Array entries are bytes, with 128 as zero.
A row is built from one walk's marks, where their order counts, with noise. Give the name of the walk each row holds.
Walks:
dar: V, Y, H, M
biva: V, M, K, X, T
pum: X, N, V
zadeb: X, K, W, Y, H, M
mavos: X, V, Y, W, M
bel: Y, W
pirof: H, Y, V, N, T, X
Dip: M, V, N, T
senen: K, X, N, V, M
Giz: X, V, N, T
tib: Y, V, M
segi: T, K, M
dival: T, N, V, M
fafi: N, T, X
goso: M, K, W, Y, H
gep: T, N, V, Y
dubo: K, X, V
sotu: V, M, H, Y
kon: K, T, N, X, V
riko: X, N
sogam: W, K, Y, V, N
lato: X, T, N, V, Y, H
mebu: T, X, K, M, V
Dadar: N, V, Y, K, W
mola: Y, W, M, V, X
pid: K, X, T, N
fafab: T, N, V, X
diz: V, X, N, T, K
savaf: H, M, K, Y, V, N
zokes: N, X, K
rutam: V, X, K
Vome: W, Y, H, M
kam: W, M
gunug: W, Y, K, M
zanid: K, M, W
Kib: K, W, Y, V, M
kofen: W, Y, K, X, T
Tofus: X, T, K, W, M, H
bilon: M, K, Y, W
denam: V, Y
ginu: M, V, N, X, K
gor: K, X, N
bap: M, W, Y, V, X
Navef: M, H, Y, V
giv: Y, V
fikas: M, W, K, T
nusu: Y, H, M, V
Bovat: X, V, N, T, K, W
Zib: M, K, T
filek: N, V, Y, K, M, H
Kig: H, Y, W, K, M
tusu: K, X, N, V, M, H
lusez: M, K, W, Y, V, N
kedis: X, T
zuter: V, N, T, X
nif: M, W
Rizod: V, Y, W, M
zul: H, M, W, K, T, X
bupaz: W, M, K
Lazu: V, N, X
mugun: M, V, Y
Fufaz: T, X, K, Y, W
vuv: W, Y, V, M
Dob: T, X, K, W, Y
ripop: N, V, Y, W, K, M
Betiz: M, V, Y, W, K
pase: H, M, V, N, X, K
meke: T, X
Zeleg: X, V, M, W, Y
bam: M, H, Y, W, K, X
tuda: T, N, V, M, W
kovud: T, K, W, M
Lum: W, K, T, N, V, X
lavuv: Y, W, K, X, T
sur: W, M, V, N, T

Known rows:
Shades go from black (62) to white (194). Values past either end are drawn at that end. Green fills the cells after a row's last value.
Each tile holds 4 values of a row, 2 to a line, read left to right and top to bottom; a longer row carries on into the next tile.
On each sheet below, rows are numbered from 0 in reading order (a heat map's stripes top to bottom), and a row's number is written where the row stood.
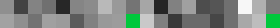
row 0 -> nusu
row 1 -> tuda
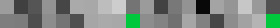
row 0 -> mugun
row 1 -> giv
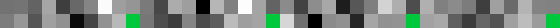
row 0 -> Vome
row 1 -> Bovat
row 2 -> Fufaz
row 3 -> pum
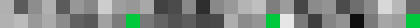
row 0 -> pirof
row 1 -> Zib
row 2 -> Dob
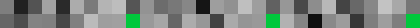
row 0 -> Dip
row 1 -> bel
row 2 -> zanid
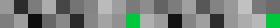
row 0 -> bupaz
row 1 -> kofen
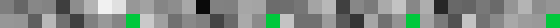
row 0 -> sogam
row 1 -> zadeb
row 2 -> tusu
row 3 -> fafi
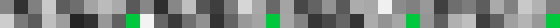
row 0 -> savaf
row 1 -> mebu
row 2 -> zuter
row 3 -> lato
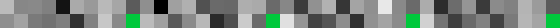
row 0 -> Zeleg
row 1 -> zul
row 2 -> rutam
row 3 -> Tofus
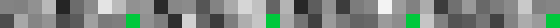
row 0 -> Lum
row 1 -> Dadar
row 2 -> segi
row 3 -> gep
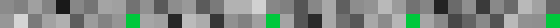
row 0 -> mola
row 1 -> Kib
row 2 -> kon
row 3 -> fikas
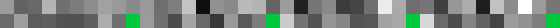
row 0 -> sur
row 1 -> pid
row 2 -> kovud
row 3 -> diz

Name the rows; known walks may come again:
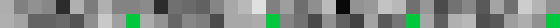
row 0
pum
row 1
Navef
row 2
pid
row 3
lato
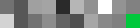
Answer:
diz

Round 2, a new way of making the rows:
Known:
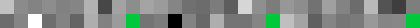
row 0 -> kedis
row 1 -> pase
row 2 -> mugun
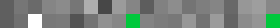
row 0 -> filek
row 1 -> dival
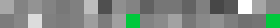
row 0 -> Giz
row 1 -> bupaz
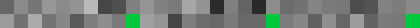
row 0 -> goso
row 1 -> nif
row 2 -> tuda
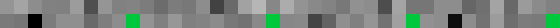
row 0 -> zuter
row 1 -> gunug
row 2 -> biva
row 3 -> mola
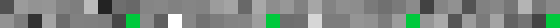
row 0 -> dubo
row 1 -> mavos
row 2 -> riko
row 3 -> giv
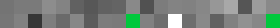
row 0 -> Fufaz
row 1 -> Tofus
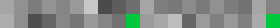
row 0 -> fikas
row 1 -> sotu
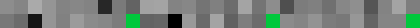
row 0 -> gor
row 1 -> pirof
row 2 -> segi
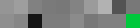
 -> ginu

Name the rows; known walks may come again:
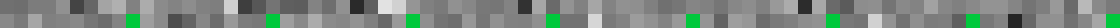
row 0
gunug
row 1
Zib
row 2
kam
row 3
senen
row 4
riko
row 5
Kib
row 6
pum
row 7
diz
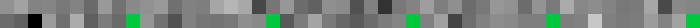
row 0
pirof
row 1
Betiz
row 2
Dadar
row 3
lavuv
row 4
Giz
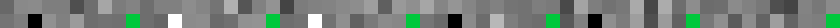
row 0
Lum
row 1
lato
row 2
Tofus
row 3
savaf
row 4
meke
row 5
tuda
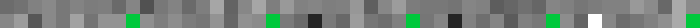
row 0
gep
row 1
kovud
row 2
Kig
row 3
Fufaz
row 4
mavos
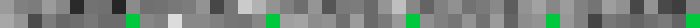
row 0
nif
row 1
Vome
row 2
tib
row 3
dival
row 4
bilon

